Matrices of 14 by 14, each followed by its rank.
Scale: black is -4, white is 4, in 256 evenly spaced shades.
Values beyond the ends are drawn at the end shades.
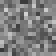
full rank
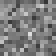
full rank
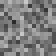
full rank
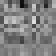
two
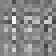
two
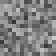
full rank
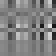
one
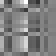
one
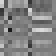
two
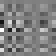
one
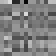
two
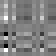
one
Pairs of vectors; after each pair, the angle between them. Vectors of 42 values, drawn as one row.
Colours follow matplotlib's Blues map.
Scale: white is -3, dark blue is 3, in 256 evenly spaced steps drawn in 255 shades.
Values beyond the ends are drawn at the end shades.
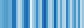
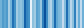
nearly parallel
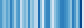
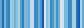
partly opposed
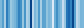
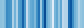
partly aligned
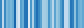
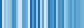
partly aligned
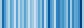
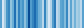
nearly opposite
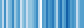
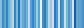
orthogonal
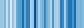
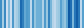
partly aligned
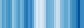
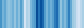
nearly opposite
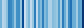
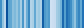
partly aligned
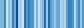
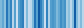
nearly opposite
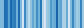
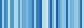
partly aligned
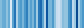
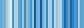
partly aligned
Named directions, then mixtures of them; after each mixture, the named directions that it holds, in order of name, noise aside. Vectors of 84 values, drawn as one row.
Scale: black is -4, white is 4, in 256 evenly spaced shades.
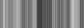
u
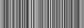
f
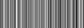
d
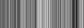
d, u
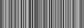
f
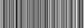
d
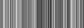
d, u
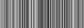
f, u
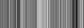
d, u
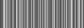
d, f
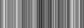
d, u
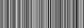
d, f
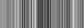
f, u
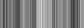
u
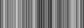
d, u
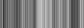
u
